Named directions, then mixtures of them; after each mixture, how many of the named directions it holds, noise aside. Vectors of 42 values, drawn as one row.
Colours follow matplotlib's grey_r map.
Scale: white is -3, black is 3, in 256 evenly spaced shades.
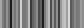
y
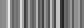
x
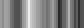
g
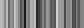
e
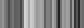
two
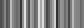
three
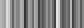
two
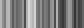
three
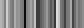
two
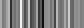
two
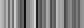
one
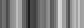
one
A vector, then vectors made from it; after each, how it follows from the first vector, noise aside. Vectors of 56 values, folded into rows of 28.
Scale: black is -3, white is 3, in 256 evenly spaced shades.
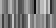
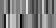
reversed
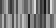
negated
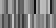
copied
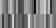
copied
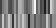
negated
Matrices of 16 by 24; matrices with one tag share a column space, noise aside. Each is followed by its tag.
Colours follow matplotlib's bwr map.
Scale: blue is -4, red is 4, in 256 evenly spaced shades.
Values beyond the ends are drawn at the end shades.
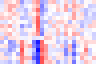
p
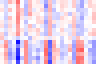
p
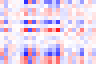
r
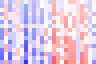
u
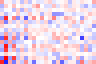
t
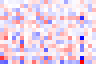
t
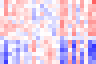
p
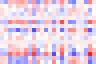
r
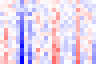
u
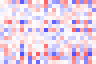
r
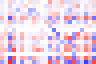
t
